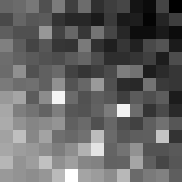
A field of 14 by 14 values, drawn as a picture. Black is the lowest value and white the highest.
Stripes: none. Average level on the scale: 40%. Slope: up to the bottom left. Ninth with the lowest average: top right. Mirror symmetry: none.
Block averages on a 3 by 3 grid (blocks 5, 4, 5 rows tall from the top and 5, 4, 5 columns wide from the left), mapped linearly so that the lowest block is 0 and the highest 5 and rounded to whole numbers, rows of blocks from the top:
2 1 0
4 2 2
5 4 3
